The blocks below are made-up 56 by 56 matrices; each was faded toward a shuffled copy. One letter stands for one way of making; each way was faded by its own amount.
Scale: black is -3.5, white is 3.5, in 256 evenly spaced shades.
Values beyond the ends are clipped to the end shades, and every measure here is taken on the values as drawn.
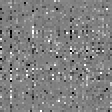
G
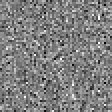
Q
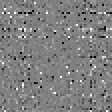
G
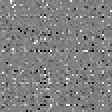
G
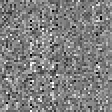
Q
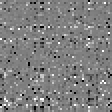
G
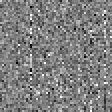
Q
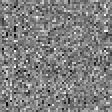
Q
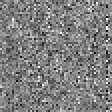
Q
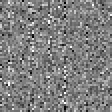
Q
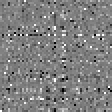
G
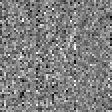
Q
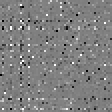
G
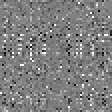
G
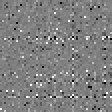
G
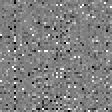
G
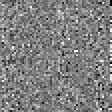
Q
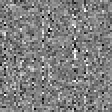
Q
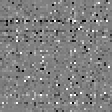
G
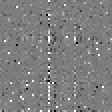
G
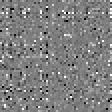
G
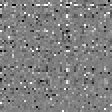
G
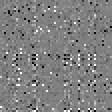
G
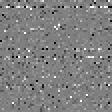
G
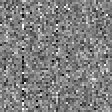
Q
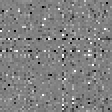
G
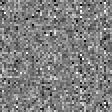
Q
